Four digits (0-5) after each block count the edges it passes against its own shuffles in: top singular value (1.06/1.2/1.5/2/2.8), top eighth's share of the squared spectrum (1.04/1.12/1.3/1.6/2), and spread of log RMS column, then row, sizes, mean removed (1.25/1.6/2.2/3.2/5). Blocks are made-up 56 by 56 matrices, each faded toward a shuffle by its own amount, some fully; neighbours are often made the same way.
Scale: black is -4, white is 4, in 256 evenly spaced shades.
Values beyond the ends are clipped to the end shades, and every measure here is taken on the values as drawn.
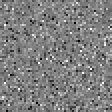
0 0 0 0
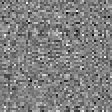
4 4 2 2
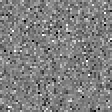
1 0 0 0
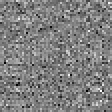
4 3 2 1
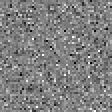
2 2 0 0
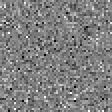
3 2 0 1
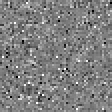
2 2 0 0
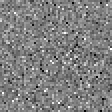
1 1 0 0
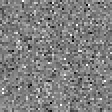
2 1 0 0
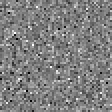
0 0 0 0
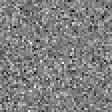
1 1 0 0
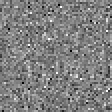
2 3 1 0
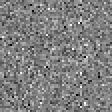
2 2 1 0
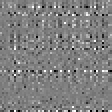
4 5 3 3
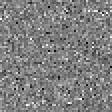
0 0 0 1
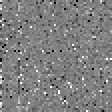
2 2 1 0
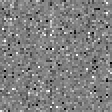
1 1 1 0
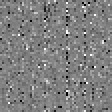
2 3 2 0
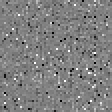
2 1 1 0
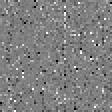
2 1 1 0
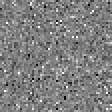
3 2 1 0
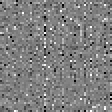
3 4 2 1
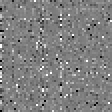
3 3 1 1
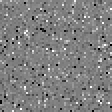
1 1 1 0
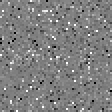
0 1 0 0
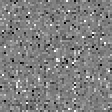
2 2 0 0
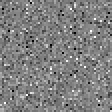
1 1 1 0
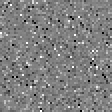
0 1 0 0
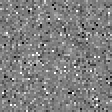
2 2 0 1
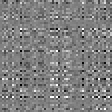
5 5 3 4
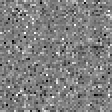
3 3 0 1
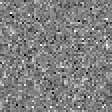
3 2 0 1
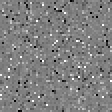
1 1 0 0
